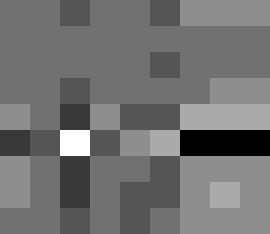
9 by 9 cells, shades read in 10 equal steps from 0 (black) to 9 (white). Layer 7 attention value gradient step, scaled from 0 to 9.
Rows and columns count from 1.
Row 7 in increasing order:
2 3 4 4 4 5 5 5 5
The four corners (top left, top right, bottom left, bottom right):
4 5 4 5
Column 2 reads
4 4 4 4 4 3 4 4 4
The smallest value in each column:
2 3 2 3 3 3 0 0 0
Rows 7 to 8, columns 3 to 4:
2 4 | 2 4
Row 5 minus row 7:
0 0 0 1 -1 0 1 1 1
